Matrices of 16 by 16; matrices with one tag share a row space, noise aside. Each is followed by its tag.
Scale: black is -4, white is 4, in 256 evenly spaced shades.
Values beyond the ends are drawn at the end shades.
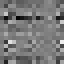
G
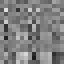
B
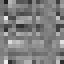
G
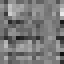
G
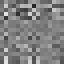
B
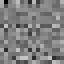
B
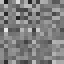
B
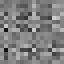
B
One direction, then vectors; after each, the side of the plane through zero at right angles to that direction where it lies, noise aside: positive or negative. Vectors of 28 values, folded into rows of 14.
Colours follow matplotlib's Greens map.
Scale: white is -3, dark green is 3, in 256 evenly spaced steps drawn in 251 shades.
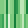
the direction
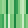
positive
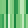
positive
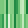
positive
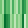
negative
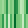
positive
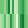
negative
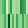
negative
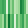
negative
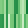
positive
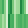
negative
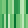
positive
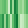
positive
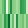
negative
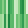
negative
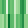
negative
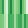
negative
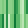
positive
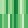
positive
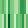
negative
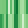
positive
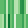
negative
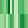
negative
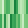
positive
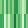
positive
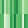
positive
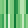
positive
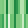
positive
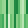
positive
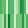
negative
